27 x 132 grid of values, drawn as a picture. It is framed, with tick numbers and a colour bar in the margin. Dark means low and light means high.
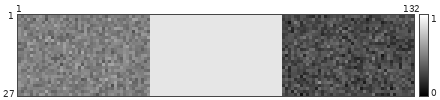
It is made of 1 by 3 panels. Panel 1,1: middling, fine-grained. Panel 1,2: very high, flat. Panel 1,3: low, fine-grained.
